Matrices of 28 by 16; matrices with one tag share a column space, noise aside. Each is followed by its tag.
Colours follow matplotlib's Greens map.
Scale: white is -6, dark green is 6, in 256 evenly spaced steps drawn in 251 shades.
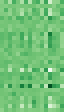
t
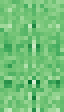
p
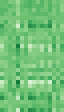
p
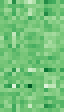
t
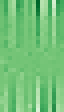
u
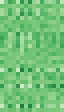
t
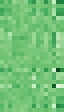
t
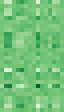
t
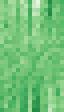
u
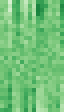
u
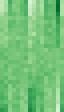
u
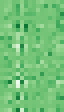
p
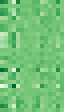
t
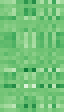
t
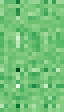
t
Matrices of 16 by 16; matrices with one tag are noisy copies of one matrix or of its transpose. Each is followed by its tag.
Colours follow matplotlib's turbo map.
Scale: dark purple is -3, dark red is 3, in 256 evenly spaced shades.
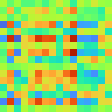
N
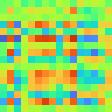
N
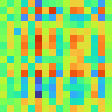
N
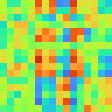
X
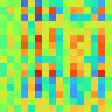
N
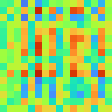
N
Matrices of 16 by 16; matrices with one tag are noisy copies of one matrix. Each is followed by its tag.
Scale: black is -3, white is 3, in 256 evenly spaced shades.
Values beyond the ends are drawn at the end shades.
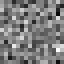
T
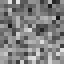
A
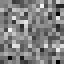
T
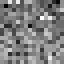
A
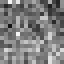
A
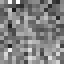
A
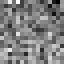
A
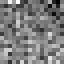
A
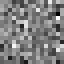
T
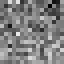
A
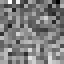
A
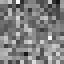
A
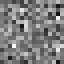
T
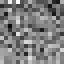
A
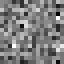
T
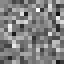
T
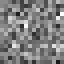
T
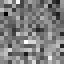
A
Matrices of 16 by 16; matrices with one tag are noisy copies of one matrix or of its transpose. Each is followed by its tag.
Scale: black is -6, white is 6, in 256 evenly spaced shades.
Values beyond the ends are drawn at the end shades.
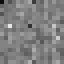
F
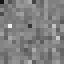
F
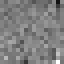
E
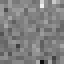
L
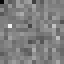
F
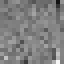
E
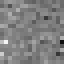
L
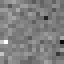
L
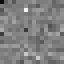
F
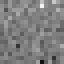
L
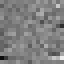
E
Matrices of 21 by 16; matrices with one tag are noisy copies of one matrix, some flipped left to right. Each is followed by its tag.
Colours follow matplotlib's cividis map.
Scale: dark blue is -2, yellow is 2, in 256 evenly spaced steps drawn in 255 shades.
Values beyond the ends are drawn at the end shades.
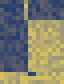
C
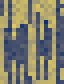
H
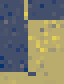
C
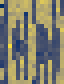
H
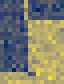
C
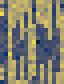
H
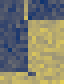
C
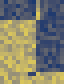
C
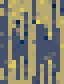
H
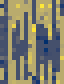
H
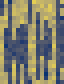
H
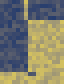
C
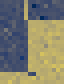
C
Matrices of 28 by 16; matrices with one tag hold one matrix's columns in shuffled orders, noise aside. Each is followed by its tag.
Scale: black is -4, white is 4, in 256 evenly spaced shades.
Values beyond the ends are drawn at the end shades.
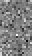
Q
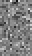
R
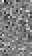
R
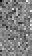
R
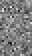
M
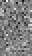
R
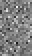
M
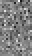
R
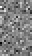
M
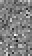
Q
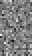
Q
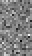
Q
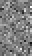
M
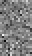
Q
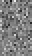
R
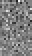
R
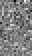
R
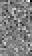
R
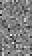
Q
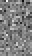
R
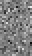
M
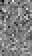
R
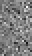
M
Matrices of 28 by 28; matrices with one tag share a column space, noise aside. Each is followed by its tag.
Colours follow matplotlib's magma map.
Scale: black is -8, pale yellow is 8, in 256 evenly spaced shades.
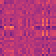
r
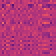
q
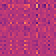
q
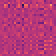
q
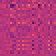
q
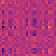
r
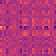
r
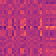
r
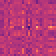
r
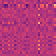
q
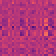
r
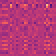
q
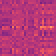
r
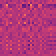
q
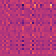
q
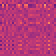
q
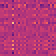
q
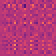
q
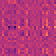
r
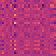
q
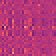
r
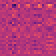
q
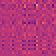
q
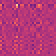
q
